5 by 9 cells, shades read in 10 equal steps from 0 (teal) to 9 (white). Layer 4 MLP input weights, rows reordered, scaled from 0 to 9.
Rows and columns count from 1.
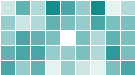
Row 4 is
3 2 2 5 5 4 6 1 4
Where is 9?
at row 3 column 5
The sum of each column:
22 19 20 20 25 25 22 20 20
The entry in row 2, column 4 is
3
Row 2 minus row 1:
-2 4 0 3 2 0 2 -4 -2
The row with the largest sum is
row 5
